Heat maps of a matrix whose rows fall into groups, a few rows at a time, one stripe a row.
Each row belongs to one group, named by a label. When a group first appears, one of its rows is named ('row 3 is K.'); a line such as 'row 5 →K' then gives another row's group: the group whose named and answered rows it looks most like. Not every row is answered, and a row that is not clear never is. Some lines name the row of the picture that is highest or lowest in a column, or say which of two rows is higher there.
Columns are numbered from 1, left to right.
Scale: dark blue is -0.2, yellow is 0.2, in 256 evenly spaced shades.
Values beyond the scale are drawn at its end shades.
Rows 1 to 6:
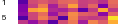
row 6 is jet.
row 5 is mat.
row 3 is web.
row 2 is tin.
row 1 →tin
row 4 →tin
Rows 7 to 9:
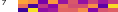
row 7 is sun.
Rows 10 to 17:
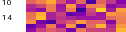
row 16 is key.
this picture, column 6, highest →15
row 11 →key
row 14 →sun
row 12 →key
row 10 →web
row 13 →sun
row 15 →jet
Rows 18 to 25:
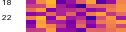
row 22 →sun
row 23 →mat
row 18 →tin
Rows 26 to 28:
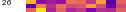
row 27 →tin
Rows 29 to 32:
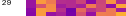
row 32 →mat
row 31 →web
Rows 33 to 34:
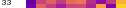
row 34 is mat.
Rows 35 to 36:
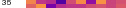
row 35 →jet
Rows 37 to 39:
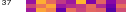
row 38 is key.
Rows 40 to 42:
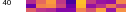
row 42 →jet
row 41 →web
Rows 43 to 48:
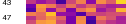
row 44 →tin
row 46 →key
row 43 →jet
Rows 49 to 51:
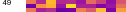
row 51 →jet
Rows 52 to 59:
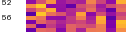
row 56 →jet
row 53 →sun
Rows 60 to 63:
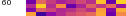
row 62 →mat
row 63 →jet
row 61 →sun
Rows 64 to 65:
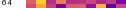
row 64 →sun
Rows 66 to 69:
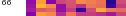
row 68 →key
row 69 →tin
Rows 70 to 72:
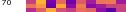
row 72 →tin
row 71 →sun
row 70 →sun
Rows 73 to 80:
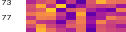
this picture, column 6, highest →76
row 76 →web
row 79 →web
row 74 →sun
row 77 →web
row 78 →jet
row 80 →web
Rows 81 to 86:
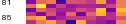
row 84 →key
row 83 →mat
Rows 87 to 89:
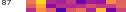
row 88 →sun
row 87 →sun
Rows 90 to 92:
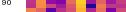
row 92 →jet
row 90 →jet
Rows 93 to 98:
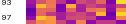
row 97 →tin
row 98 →web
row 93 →mat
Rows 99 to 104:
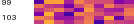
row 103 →jet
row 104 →web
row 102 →tin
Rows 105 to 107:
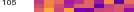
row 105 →mat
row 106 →web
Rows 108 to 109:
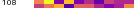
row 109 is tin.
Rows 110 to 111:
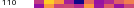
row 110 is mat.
